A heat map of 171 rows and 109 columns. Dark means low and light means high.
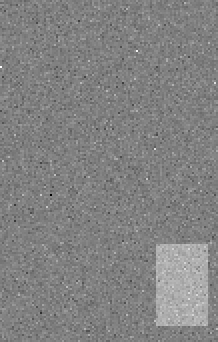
The values are skewed, with a long tail toward high values. There are no regular stripes. In the bottom right lies a patch that is higher than the rest. On average the colour sits 50% of the way up the scale.
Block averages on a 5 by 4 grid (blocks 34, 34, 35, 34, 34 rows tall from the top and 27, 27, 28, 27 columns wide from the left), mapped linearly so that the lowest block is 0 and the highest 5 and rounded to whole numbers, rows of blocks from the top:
0 0 0 0
0 0 0 0
0 0 0 0
0 0 1 3
0 0 1 5
